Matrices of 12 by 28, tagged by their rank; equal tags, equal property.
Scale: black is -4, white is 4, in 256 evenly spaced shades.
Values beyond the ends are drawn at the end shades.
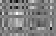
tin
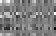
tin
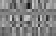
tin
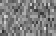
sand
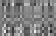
tin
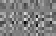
tin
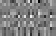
tin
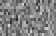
sand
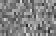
sand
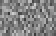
sand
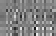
tin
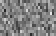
sand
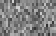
sand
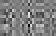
tin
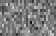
sand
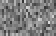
sand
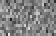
sand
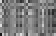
tin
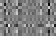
tin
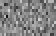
sand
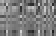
tin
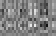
tin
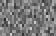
sand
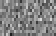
sand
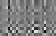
tin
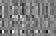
tin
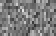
sand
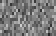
sand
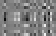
tin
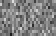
sand
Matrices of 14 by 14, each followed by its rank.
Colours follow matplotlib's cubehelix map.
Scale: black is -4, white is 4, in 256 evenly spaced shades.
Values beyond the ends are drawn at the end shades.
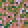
full rank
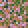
full rank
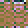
two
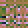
two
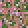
full rank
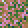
full rank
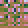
two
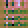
two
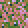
full rank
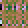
two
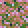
full rank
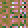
two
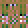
two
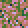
full rank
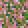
full rank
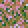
full rank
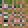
two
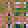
two
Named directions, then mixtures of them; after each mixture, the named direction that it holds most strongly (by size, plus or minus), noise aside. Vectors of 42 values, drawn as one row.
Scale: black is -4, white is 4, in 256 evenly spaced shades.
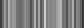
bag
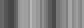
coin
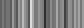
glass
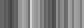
coin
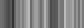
coin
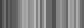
coin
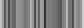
bag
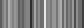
bag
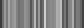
bag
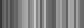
coin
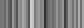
glass
